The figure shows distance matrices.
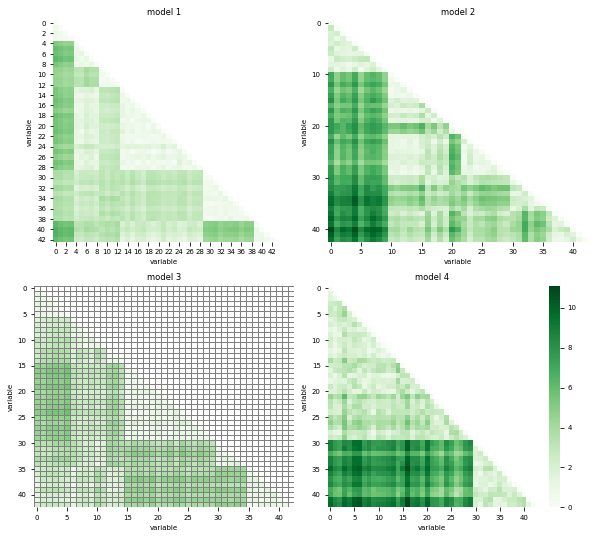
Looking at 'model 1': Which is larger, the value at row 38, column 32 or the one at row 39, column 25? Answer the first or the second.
the second
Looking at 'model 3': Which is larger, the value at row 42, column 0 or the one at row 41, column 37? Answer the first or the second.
the first
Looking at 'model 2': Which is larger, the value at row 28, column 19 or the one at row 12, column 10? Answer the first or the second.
the first
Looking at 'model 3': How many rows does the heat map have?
43
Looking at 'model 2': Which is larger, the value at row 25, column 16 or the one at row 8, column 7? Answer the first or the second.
the first
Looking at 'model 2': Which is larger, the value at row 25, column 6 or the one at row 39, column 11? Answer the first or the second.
the first
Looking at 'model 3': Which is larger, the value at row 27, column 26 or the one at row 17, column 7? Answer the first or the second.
the second
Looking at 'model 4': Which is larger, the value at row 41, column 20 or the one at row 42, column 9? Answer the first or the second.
the first
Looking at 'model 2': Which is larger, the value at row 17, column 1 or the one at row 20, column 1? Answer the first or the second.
the second
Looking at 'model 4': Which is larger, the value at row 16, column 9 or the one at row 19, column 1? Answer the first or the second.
the first
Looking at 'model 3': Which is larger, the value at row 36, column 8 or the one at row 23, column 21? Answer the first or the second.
the first
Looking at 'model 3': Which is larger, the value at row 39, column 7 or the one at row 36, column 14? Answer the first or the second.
the first
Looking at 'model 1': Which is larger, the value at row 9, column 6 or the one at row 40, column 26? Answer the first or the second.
the first
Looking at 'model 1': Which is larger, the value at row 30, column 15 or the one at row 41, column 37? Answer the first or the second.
the second
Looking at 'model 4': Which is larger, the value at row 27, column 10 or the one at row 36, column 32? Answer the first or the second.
the first
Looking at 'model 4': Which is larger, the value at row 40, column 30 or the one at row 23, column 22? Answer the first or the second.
the first
